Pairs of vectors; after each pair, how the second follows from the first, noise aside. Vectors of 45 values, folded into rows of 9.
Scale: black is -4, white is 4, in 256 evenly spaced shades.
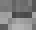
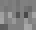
partly zeroed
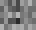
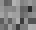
shuffled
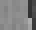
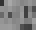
shuffled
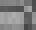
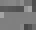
partly zeroed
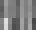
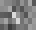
shuffled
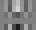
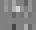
partly zeroed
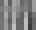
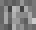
shuffled
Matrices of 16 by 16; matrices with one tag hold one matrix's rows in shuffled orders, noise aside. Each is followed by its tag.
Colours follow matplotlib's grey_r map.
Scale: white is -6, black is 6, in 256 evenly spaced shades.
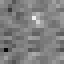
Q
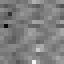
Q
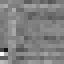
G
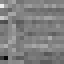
G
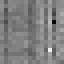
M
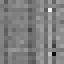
M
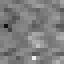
Q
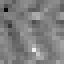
Q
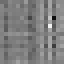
M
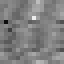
Q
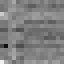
G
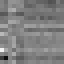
G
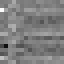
G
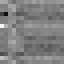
G
